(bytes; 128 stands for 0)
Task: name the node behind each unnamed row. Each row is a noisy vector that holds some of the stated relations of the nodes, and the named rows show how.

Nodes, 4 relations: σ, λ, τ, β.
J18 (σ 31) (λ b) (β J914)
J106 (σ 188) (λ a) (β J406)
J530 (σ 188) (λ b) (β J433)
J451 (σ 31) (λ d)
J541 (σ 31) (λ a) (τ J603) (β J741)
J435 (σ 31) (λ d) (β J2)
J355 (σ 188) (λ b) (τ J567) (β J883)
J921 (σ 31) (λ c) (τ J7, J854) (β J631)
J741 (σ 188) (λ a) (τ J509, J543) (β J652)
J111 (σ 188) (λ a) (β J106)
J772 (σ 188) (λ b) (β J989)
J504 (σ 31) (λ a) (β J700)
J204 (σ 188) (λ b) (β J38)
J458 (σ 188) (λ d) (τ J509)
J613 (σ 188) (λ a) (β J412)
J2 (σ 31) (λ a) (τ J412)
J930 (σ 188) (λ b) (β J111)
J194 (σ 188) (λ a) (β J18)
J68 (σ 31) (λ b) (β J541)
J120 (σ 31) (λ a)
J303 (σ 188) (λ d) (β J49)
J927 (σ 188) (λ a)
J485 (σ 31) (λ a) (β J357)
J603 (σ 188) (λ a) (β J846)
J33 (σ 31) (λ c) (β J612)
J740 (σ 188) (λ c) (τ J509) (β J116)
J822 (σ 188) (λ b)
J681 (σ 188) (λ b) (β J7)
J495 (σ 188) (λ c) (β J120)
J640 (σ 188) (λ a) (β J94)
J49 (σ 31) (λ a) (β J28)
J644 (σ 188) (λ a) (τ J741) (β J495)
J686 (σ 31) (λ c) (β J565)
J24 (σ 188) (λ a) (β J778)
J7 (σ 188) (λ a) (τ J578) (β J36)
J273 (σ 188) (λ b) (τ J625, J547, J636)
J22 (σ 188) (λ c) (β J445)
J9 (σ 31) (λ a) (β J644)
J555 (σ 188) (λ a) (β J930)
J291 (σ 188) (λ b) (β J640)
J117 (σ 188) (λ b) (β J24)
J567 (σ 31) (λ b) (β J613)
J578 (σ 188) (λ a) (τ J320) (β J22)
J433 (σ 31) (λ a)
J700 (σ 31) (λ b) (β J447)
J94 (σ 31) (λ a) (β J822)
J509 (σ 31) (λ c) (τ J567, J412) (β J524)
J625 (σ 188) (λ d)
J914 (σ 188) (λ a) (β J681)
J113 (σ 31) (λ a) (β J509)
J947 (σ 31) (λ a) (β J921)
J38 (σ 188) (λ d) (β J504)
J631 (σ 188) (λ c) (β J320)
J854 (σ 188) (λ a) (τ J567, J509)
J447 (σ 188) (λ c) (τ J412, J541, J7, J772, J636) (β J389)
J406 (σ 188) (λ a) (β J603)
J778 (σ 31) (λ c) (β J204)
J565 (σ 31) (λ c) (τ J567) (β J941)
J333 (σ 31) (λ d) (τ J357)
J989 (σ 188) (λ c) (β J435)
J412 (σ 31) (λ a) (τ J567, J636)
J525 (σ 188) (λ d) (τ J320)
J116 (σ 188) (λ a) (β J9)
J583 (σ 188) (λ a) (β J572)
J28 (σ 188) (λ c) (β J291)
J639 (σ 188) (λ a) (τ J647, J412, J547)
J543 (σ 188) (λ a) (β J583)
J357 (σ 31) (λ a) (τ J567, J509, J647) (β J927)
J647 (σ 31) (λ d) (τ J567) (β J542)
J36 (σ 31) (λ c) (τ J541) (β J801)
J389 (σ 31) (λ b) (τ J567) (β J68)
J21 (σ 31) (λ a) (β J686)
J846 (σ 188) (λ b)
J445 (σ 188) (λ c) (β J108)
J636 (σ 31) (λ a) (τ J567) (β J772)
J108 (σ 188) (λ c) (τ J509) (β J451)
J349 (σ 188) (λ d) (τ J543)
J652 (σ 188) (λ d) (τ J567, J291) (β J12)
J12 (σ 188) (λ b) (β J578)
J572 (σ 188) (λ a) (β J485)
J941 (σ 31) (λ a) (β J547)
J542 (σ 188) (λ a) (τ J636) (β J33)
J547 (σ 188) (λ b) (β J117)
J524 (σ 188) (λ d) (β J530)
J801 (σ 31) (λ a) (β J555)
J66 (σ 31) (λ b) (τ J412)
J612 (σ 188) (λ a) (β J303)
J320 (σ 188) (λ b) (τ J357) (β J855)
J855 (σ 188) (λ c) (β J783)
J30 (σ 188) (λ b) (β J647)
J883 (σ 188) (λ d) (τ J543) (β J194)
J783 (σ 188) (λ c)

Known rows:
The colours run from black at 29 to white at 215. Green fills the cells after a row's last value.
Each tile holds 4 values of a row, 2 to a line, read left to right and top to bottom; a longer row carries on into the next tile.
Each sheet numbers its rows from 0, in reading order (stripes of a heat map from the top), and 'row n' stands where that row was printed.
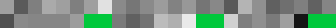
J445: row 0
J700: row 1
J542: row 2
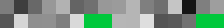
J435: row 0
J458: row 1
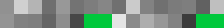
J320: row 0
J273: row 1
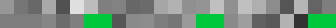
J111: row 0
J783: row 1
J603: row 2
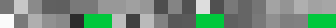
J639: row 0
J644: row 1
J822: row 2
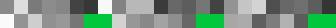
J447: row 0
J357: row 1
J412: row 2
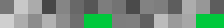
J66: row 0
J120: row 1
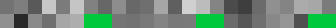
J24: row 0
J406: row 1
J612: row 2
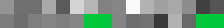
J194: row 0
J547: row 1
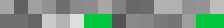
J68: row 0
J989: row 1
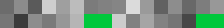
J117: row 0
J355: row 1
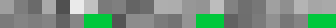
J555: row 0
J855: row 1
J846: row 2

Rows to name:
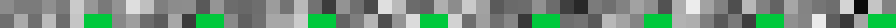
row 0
J18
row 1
J772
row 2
J941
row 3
J38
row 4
J854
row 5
J49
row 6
J7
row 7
J349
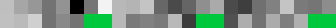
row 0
J652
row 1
J578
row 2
J33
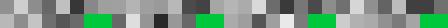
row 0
J740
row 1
J625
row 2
J541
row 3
J565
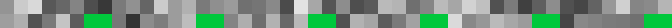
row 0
J636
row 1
J204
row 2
J801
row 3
J524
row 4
J389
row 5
J28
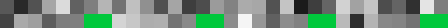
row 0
J303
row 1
J921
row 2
J647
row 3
J741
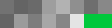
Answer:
J686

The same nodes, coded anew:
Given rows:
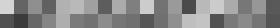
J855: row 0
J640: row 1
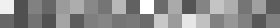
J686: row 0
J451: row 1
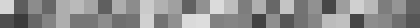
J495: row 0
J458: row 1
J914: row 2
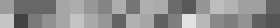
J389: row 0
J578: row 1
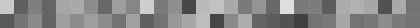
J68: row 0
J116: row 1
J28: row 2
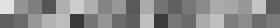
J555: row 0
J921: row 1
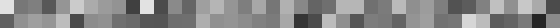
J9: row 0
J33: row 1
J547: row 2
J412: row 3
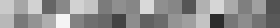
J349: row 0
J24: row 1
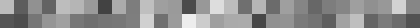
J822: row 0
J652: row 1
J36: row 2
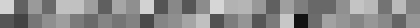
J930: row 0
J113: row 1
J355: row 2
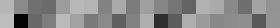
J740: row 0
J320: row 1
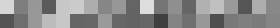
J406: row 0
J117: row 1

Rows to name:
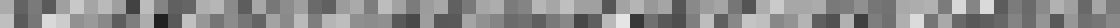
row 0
J357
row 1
J291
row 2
J541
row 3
J772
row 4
J543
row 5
J542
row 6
J447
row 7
J18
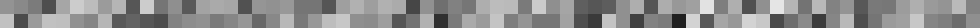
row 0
J639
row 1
J12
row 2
J2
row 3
J273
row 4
J567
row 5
J524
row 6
J66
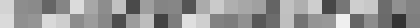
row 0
J333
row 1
J854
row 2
J883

